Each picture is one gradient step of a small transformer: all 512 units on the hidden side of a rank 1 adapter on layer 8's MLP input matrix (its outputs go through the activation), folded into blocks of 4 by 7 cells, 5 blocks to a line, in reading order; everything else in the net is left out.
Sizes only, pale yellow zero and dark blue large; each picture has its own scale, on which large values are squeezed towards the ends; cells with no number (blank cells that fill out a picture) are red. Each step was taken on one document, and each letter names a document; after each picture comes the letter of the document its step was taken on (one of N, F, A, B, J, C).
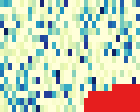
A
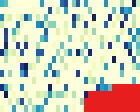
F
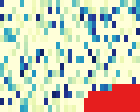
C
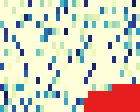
A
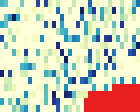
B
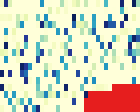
F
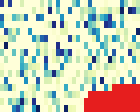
C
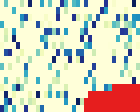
A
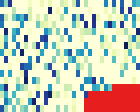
F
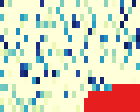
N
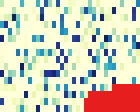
B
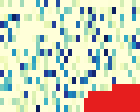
B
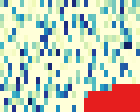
F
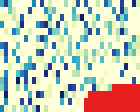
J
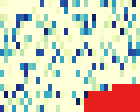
F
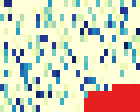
J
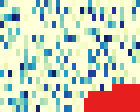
B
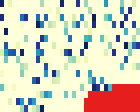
N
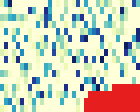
J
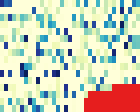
F
